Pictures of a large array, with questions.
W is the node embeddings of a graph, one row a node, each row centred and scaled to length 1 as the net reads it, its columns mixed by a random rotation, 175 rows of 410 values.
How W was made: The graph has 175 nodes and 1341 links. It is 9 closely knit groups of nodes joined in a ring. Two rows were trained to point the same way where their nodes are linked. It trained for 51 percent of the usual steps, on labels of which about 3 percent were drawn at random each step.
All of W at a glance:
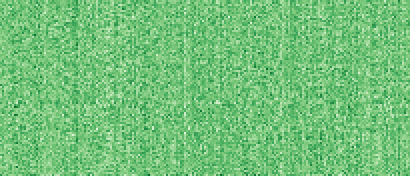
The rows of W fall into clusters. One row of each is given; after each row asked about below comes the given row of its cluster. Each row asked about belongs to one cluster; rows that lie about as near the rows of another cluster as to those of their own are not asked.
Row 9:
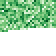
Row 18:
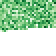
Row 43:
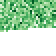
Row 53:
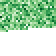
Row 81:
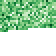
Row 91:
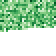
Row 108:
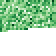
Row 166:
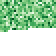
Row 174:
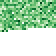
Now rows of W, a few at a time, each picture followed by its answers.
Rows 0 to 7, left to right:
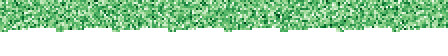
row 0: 9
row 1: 166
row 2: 166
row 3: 9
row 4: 43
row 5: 81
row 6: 53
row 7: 9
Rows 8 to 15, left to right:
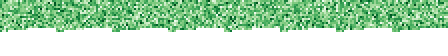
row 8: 91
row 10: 81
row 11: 166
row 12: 53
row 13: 91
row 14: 43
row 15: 81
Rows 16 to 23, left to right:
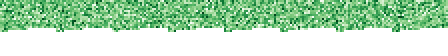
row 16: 174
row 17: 174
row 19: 91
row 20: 108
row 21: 9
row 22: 166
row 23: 81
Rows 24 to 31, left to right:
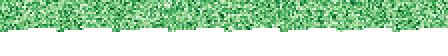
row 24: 81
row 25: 174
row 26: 81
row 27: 43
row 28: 18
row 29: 43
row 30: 18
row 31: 174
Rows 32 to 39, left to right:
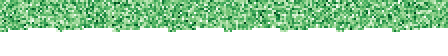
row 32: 174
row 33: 18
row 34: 53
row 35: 174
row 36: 43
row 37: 18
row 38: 43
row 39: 9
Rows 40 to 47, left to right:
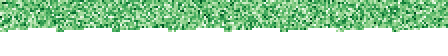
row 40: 53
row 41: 81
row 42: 81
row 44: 166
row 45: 108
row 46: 53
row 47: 9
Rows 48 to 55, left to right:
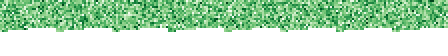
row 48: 174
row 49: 166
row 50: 18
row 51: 9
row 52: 53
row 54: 108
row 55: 166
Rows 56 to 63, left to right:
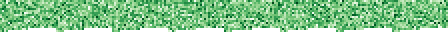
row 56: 9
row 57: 166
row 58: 108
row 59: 18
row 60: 91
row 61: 18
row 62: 81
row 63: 91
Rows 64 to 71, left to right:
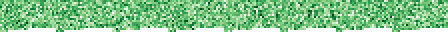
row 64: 174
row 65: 81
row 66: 53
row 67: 174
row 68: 43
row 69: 43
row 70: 18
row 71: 81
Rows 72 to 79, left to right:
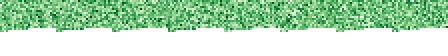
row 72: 43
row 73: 108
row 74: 9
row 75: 108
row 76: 91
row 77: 53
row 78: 81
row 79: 18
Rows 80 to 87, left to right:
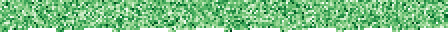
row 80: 166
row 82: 53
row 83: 53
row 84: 174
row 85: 9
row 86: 91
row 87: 43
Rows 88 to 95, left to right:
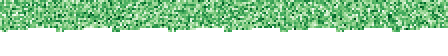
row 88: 18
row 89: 91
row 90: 81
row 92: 81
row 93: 43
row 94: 43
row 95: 166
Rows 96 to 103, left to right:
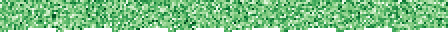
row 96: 43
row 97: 18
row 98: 108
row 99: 174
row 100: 9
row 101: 81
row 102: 9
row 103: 9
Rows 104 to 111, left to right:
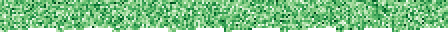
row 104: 18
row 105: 53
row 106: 53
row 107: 53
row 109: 91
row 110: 166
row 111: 108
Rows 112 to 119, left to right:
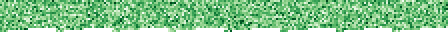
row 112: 108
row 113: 18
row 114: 53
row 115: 53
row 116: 174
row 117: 81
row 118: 108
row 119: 91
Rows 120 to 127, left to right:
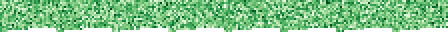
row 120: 108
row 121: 174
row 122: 91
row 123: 53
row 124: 43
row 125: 81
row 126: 9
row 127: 18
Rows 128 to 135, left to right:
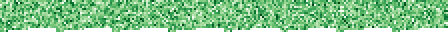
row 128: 9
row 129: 9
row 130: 166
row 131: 81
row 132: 43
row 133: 18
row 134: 53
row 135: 43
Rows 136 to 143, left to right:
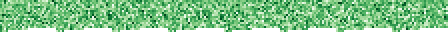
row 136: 91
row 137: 43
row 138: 43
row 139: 43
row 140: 174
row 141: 166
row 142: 53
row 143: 43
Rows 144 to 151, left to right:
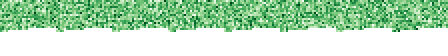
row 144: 91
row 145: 18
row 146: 91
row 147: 166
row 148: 166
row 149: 91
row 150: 18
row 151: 174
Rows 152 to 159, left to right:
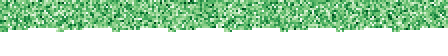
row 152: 166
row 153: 53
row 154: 91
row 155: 18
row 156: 53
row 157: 43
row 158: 43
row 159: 166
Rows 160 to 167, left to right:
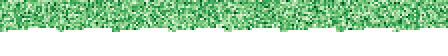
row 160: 91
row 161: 18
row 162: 166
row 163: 18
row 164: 18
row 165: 108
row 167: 53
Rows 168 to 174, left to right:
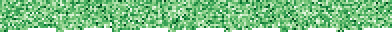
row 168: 81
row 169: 18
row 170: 108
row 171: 53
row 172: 18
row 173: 166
